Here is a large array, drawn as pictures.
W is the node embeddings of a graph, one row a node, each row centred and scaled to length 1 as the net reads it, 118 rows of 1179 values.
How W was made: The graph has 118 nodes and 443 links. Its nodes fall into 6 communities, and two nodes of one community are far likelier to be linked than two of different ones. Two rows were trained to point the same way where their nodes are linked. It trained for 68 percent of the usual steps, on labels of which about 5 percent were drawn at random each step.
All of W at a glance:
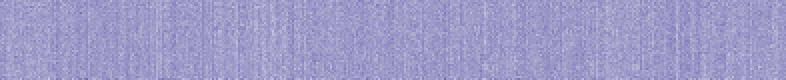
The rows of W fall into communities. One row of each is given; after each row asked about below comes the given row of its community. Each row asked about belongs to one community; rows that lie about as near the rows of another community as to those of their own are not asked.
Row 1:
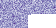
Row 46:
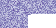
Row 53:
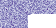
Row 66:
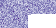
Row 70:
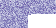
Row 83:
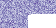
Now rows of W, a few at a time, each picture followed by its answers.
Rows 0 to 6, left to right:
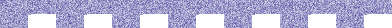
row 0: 66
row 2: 1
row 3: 83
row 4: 70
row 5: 53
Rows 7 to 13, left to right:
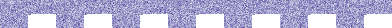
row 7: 70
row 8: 53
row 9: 1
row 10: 1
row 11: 1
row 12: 83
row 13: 66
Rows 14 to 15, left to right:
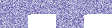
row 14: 1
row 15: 83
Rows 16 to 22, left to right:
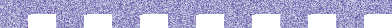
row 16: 70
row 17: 66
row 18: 46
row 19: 1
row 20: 46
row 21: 70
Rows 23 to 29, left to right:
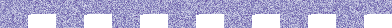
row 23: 1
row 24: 70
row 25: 1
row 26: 53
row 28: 66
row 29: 53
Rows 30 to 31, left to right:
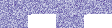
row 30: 53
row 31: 83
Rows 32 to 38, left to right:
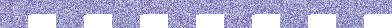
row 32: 1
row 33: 83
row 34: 66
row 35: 1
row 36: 83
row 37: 66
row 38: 83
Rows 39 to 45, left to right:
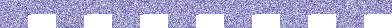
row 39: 46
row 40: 66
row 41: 46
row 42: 46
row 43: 1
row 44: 1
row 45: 83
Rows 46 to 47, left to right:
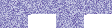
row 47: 83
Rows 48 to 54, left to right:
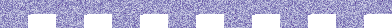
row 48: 53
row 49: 53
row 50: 46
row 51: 53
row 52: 70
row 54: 46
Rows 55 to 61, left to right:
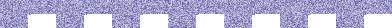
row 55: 70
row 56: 66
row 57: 1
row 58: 53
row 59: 70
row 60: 1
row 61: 46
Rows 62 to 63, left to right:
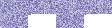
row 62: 70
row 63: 83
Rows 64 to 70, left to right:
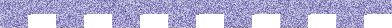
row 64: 70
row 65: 1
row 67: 70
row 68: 46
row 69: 83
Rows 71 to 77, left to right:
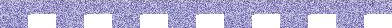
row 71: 46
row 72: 53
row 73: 1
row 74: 1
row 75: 46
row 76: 53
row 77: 66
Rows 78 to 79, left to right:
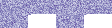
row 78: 70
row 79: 1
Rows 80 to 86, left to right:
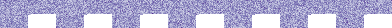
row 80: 1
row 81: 83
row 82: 83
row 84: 70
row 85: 53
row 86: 83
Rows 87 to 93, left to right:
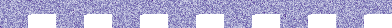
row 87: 83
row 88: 66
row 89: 53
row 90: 66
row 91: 70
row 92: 83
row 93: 83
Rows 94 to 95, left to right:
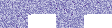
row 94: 70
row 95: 83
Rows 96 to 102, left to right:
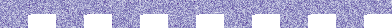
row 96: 70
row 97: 70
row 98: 70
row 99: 1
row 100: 70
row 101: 46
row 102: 70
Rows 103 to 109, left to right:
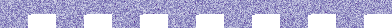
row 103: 70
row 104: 46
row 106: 83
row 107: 70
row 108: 46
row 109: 1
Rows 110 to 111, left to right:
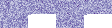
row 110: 83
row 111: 70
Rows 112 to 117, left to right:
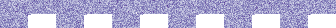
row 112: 46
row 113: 66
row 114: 83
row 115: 83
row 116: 1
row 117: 46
